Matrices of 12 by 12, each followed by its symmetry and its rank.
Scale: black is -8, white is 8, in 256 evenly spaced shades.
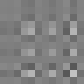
symmetric, rank one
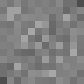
symmetric, full rank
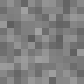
antisymmetric, full rank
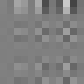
neither, rank one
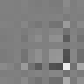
symmetric, rank one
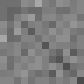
symmetric, full rank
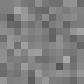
antisymmetric, full rank
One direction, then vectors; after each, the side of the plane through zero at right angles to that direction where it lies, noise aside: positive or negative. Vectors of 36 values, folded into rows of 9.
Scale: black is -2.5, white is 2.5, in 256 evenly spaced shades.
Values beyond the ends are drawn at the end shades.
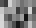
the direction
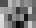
positive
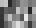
negative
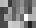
negative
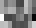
positive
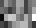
negative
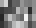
negative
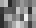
negative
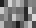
positive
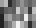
negative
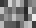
positive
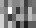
positive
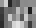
negative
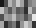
positive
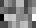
negative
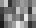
negative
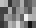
negative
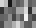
negative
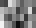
positive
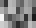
positive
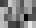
positive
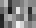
negative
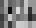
negative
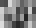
positive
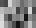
positive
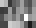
negative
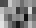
positive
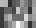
negative
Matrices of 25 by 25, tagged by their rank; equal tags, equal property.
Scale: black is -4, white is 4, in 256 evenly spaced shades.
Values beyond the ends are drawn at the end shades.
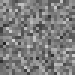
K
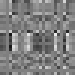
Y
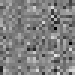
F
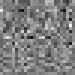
F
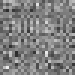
F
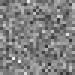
K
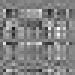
Y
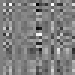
Y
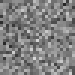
K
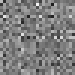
F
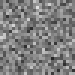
K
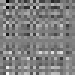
Y
